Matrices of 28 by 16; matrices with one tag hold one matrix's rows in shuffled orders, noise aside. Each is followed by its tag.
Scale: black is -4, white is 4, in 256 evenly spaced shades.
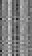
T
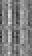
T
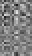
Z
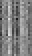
T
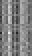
T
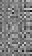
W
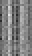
T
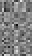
Z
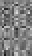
Z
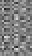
Z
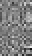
W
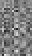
Z
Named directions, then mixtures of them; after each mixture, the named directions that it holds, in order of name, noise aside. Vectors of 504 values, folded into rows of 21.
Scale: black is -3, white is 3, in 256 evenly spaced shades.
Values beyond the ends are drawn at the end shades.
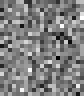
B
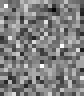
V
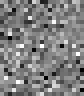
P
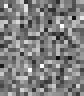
B, V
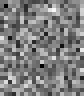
V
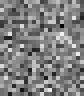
B, P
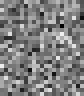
B, P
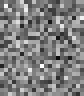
B, V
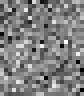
B, P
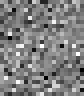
P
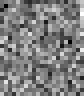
B, V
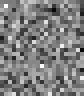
V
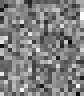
B, V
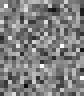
V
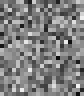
B, P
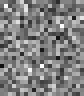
B, V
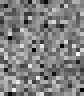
P, V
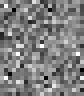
P, V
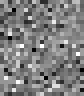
P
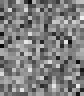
B, P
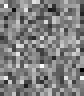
P, V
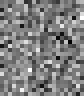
B
